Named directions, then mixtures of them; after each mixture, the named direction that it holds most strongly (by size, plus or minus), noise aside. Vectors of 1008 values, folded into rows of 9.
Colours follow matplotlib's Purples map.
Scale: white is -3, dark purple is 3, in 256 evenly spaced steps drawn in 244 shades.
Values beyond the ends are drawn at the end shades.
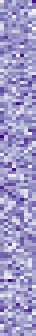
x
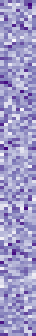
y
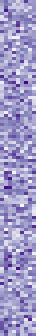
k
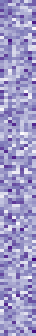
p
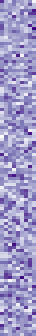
x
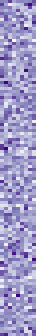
y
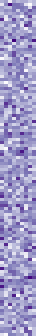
y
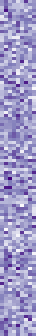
k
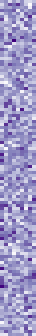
y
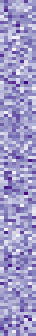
k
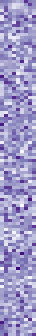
k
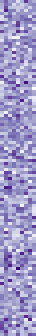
k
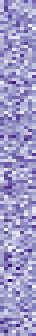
k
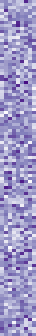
k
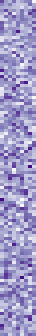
x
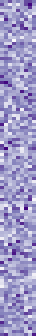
y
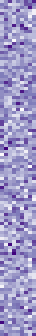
y
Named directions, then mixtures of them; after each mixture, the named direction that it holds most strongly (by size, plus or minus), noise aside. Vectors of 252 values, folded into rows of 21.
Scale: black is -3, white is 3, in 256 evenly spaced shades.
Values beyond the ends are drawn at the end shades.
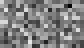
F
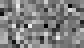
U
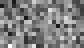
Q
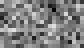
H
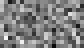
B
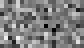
U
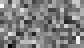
Q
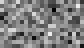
H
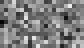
F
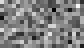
H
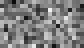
Q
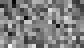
Q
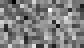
Q
